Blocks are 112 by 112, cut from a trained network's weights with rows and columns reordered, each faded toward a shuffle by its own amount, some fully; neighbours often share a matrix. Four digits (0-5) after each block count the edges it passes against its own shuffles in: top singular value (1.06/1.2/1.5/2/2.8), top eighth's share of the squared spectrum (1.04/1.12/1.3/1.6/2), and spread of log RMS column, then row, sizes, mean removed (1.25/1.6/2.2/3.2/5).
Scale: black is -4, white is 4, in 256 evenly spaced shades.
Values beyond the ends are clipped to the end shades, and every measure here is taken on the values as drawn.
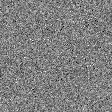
0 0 0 0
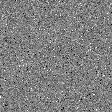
1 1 0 0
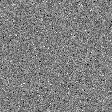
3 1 0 0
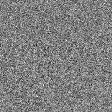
3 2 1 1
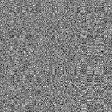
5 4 2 3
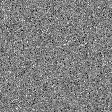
0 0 0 0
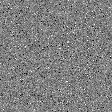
2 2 0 0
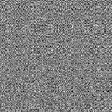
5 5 2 3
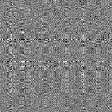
5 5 3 3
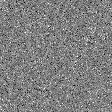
2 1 0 0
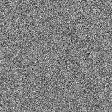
3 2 0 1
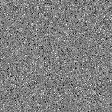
3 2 1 1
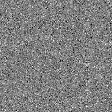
3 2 1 1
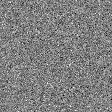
1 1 0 0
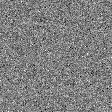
0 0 0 0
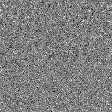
3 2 0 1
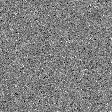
1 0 0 0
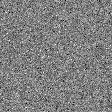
1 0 0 0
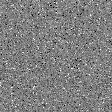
1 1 0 0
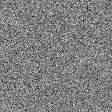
0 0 0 0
